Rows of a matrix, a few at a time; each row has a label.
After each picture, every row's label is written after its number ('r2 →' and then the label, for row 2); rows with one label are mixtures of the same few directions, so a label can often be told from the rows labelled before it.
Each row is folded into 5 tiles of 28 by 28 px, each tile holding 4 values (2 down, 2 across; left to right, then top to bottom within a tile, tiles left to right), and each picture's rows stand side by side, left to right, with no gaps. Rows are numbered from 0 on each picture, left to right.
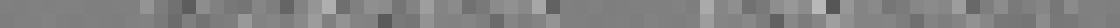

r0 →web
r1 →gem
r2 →gem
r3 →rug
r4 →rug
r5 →rug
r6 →rug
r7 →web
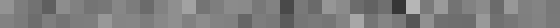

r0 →gem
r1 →gem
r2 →rug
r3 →web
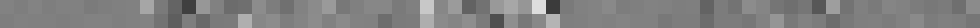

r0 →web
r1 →gem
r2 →gem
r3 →rug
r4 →gem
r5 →rug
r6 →rug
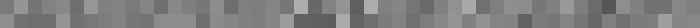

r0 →web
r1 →web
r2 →web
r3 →gem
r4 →gem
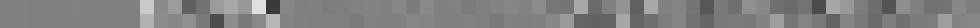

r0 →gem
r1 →rug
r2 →rug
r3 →rug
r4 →web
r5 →rug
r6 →gem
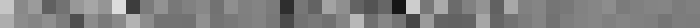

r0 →rug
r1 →web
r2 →rug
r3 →web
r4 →gem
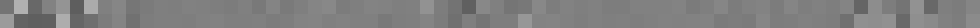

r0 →web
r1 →rug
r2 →gem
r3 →gem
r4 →rug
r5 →web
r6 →web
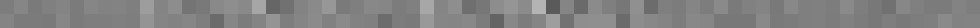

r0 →web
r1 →rug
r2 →gem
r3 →rug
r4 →web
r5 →web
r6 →gem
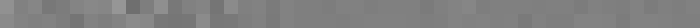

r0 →rug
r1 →web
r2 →gem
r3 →gem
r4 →web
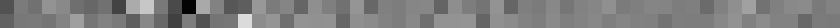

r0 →rug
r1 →gem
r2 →web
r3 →web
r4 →gem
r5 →gem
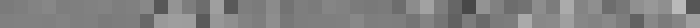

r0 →gem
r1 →web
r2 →rug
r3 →gem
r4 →rug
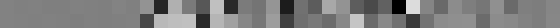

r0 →rug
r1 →web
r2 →rug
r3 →web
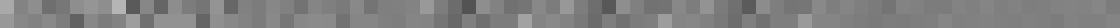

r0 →rug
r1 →web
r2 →web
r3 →gem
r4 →gem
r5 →gem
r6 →gem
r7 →rug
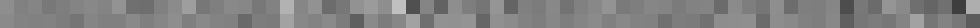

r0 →rug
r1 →gem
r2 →rug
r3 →web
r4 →gem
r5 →web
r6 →rug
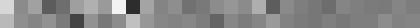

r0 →rug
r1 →rug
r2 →gem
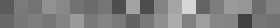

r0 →rug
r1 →gem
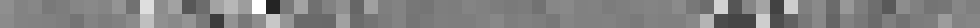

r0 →rug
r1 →rug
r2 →web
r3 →rug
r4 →rug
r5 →web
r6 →gem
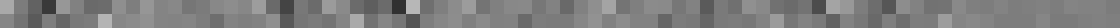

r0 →gem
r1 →rug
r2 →rug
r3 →gem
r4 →gem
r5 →rug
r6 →gem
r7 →web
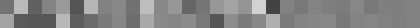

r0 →web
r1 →rug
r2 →web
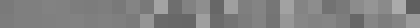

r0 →rug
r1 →web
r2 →rug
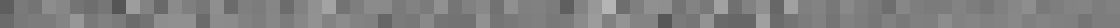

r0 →rug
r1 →web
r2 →gem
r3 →web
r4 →gem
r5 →web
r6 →gem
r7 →gem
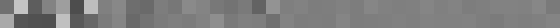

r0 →web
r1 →rug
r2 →web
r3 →rug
